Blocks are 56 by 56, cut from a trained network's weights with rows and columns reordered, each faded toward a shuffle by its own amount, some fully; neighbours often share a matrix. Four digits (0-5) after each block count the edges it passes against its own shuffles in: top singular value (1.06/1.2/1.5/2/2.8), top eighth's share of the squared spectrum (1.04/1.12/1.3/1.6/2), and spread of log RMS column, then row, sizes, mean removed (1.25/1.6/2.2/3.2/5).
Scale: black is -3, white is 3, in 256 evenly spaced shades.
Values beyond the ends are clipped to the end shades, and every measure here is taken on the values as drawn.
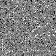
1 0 0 0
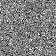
0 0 0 0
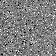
0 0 0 0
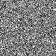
2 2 0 0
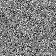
0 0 0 0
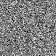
0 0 0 0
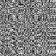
4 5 2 2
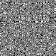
2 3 1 2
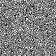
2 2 0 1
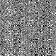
2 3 2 2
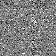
1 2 1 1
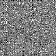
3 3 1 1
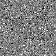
1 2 1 0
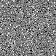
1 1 0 0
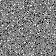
0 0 0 0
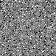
0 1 0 0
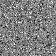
1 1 0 0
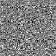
3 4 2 2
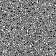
0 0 0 0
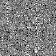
2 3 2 1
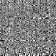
3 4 2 3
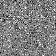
2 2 0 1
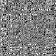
3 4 2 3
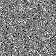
1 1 0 0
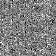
2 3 1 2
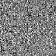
3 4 2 2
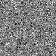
2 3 1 1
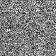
2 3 1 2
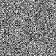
3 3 1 0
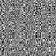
4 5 3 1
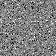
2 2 0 0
